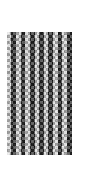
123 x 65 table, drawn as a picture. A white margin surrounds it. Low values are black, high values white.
Mirror symmetry: top to bottom. Slope: none. Stripes: upright, repeating 7 times.
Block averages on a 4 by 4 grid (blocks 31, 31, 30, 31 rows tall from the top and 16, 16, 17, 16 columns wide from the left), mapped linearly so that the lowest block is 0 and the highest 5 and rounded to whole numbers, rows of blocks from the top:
5 5 0 1 / 5 5 0 1 / 5 5 0 1 / 5 5 0 1
